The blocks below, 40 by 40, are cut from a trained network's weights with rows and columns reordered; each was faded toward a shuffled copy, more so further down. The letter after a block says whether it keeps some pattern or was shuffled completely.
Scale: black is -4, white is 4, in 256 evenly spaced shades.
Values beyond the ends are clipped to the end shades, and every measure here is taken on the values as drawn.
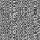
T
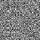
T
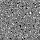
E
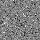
E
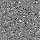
E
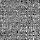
T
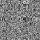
T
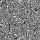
E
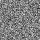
E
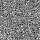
E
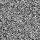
E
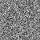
E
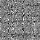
T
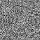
T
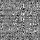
T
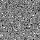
E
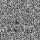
T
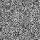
T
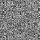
T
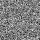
E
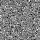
E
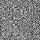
T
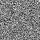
E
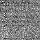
T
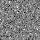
E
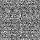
T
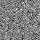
E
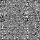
T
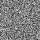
E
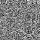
T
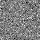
E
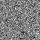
E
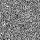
T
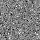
E
